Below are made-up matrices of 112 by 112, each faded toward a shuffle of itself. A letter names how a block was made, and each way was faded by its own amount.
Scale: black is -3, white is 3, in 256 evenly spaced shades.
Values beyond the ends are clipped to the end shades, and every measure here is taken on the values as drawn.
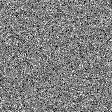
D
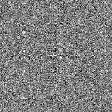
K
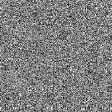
K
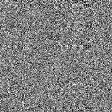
K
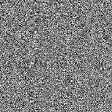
K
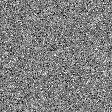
D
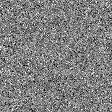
D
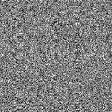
K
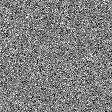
D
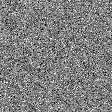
D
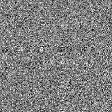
K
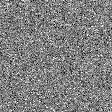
D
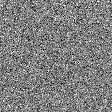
D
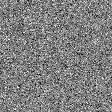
D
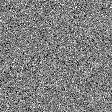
D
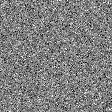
D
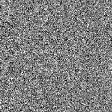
K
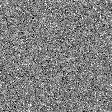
D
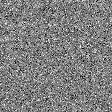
D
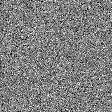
D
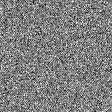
D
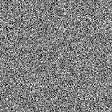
K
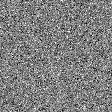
D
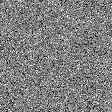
D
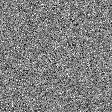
D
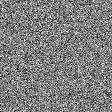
D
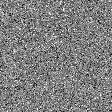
D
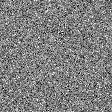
D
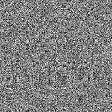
K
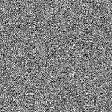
K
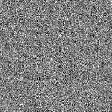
K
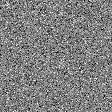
D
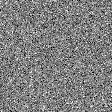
D
